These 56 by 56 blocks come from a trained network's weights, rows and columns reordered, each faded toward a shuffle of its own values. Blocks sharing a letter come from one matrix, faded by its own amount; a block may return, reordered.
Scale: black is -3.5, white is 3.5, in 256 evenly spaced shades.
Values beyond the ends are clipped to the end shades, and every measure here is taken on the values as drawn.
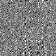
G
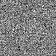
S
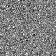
S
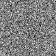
S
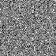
S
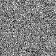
S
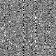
G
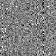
G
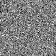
S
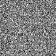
S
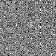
G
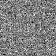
S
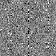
G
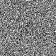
S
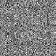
G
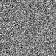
S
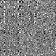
G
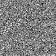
S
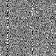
G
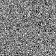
S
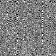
G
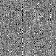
G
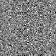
G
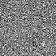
G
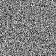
S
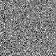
G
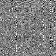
G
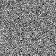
S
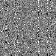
G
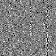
G
